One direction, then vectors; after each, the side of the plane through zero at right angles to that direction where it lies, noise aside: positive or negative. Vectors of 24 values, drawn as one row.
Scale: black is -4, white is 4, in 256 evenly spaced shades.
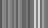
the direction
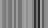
negative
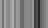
negative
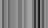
negative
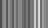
positive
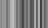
positive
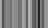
negative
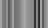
negative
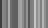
positive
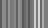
positive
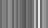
positive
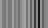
negative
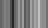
positive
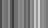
positive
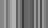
positive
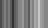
positive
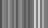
positive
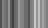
positive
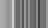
negative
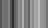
positive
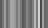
positive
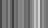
positive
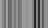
negative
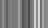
positive
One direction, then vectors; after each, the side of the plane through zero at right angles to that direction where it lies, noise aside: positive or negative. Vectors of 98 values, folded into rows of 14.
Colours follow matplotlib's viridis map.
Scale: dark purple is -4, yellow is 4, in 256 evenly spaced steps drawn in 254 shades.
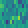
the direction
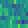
positive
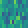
positive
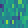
negative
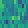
positive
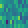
positive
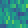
negative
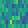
positive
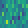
negative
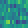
negative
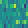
negative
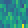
positive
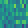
negative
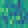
positive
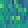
positive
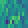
positive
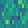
negative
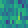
positive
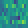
negative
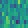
negative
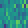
negative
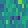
negative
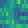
negative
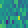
positive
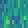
negative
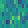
positive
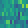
negative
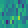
positive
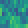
positive
